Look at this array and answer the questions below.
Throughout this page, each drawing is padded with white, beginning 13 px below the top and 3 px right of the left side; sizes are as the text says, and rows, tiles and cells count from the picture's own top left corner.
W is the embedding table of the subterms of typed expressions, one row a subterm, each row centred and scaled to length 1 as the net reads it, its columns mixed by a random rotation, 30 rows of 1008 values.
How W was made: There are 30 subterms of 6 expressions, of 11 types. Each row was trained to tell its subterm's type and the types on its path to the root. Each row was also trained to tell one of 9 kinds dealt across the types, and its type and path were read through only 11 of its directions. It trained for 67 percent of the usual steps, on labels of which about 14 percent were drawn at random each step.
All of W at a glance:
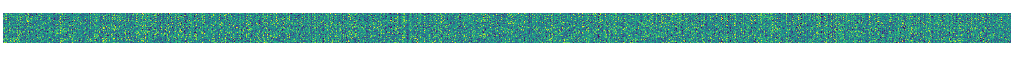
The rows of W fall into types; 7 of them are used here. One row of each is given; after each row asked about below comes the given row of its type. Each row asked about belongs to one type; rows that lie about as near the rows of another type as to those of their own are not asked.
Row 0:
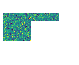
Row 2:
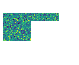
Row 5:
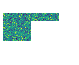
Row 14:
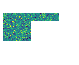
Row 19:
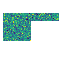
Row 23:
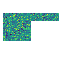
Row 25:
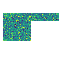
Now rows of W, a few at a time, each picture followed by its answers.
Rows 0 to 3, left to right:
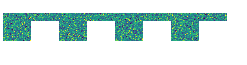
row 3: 19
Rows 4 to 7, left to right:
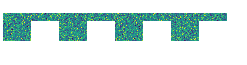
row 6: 0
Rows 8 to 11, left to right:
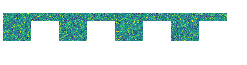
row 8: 0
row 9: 5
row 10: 23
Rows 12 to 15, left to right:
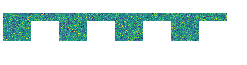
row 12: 23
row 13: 0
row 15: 5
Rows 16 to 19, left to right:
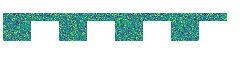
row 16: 2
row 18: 19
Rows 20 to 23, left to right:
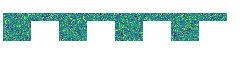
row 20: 0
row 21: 23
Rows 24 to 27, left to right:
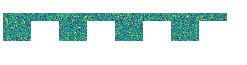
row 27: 25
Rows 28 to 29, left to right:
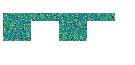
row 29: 5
